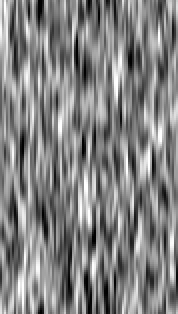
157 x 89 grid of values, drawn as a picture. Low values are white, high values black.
Slope: none. Average level on the scale: 50%. Grain: streaks running down. Histogram: bell-shaped.
